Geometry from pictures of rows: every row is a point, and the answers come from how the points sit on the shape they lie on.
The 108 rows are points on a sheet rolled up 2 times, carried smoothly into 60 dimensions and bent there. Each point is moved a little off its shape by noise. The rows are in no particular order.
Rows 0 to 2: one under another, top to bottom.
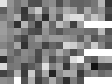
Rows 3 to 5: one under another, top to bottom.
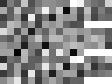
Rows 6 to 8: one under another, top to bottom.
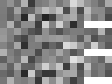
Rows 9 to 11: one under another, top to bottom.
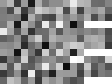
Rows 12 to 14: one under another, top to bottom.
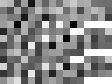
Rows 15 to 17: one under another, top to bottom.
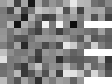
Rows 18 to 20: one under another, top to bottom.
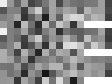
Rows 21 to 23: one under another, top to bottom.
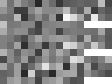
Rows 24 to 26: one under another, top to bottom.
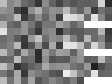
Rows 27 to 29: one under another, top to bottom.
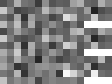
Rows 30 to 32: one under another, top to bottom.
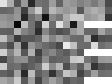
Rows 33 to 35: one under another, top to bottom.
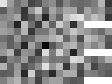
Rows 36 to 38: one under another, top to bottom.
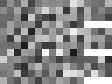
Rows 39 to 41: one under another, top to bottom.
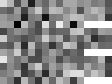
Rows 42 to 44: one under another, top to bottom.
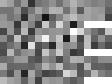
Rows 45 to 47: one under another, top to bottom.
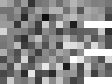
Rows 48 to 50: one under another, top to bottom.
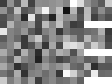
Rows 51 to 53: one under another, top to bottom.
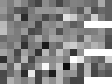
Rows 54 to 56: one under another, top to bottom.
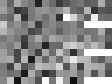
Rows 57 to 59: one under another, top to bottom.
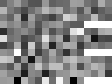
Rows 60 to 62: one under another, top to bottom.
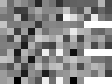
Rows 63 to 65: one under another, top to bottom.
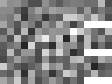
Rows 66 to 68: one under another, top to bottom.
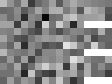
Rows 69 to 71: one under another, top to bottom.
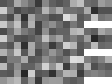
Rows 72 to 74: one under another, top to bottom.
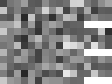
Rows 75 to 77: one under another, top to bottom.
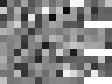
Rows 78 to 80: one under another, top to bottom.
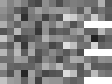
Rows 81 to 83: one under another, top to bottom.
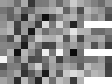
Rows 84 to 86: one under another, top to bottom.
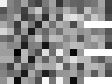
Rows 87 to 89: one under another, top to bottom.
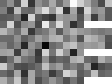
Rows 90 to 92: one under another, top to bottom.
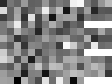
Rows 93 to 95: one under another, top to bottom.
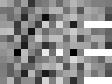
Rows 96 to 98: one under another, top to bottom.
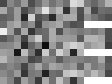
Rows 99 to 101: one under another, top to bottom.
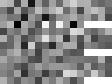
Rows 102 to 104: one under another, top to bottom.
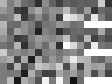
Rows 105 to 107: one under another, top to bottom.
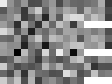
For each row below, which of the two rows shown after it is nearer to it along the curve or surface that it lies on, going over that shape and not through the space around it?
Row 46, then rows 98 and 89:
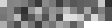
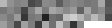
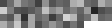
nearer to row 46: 89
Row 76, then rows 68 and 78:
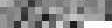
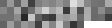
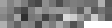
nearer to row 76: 78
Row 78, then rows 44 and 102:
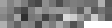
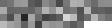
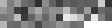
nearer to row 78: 44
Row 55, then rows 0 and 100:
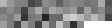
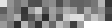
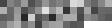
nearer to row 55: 100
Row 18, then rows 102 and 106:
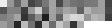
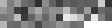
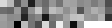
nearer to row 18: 106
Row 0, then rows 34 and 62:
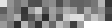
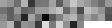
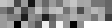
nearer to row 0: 62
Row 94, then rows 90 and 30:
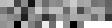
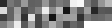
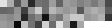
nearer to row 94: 30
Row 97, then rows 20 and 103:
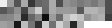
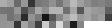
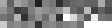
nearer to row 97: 103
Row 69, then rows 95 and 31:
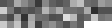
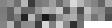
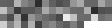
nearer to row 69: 31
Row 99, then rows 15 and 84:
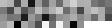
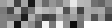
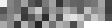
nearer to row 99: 15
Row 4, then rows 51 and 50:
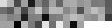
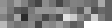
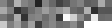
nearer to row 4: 50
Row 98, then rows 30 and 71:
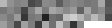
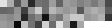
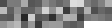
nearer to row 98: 71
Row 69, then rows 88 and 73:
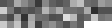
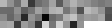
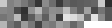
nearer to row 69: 73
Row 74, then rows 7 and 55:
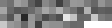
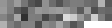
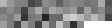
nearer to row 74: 7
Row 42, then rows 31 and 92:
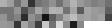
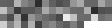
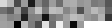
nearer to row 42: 31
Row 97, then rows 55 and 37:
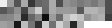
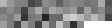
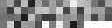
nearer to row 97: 37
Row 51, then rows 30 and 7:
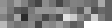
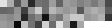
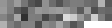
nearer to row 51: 7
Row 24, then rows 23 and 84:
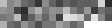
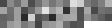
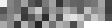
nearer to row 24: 84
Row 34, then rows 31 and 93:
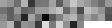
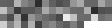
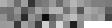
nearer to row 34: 93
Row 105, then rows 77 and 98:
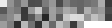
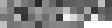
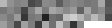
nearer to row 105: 77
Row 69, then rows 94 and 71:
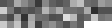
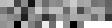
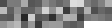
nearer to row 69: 71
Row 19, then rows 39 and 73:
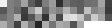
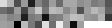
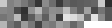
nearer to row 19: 73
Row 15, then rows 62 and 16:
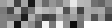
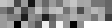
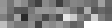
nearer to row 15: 62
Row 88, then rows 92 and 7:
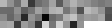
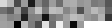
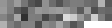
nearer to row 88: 7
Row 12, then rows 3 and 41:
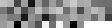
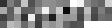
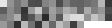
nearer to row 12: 41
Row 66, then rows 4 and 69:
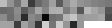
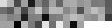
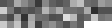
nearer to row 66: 69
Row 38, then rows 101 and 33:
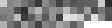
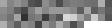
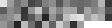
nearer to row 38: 33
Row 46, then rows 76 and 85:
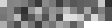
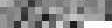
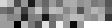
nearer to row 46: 85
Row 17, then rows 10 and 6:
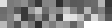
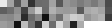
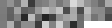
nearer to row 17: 10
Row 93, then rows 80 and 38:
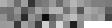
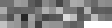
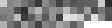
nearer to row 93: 80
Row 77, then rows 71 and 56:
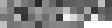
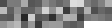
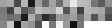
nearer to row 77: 71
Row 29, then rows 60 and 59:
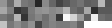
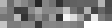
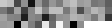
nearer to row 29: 60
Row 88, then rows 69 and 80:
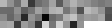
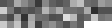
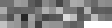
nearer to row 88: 80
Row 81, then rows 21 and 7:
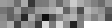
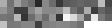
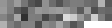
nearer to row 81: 7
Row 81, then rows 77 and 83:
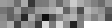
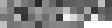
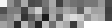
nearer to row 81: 77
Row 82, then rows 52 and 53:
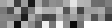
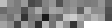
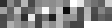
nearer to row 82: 53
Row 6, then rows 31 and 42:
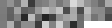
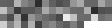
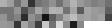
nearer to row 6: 42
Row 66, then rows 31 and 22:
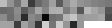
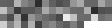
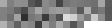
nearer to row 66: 22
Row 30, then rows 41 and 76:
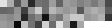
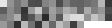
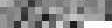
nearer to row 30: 41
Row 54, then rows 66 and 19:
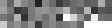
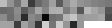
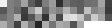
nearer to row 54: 19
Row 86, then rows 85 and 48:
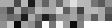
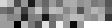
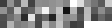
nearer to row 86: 85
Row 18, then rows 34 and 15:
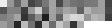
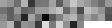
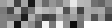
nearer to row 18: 15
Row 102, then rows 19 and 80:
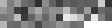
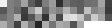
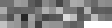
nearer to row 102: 19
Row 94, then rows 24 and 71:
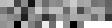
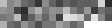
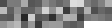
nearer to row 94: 24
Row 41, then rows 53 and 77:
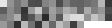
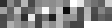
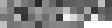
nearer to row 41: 77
